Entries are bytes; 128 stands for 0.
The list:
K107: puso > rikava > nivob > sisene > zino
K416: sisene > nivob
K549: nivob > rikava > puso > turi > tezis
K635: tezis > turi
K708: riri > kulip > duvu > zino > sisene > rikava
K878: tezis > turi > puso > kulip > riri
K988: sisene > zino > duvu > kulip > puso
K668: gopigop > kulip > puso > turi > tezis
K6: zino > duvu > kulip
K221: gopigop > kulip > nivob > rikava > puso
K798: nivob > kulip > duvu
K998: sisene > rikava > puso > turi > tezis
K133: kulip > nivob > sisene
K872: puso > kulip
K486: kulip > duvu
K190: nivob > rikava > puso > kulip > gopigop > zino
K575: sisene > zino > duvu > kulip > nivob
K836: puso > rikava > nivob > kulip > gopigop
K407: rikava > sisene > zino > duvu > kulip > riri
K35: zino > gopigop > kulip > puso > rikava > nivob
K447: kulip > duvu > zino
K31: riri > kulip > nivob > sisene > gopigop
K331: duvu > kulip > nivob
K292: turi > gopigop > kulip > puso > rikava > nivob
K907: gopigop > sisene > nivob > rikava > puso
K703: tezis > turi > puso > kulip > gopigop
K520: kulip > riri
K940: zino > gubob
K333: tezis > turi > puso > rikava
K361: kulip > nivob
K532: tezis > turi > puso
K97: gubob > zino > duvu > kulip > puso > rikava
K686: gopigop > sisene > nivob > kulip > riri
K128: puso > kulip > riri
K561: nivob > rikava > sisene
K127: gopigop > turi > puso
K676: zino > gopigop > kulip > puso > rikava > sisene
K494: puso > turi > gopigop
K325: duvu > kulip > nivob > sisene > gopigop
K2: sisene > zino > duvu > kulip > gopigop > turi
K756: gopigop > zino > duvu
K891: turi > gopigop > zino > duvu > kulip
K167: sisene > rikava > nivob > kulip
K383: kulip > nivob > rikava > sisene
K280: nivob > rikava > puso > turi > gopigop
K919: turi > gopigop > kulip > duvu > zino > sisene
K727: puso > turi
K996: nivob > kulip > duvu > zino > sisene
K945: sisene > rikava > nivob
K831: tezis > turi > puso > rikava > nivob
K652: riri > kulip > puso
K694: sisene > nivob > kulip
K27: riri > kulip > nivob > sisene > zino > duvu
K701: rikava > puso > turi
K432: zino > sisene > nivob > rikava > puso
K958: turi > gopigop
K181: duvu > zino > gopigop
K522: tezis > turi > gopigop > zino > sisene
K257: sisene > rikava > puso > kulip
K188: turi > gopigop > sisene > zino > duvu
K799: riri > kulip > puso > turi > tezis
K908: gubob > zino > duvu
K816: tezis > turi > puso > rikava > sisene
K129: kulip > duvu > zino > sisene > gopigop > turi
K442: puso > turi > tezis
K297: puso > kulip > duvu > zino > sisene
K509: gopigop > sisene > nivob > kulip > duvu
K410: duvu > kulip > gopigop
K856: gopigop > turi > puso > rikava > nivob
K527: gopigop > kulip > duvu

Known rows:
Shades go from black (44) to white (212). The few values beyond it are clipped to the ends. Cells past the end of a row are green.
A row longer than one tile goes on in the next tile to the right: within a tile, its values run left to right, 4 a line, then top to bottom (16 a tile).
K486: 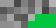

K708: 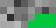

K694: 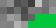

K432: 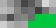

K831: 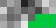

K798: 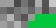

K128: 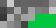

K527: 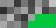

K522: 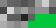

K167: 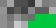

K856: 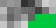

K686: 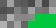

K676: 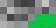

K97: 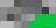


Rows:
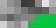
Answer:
K907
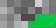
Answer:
K416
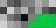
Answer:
K188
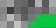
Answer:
K331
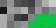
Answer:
K2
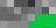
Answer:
K257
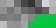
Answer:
K221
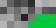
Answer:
K325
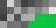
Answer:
K878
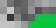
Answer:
K107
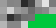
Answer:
K816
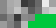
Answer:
K532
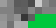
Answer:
K133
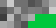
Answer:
K652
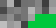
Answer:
K407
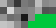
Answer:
K297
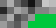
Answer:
K703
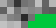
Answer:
K27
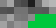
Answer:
K836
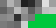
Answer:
K668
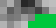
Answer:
K292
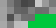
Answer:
K383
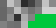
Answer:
K799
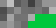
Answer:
K872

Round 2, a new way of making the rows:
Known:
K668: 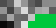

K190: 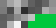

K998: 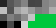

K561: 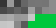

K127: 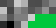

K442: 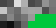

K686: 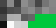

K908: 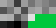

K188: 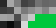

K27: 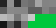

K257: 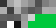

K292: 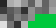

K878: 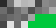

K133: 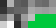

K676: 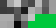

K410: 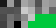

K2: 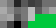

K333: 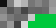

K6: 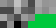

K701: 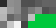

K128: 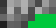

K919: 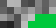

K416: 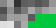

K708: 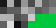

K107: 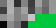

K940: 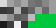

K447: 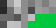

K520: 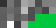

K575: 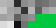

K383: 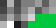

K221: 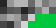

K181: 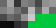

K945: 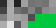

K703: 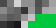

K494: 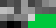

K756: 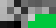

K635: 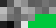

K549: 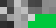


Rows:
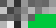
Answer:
K694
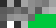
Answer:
K167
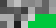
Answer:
K816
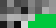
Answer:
K509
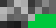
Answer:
K727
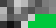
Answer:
K532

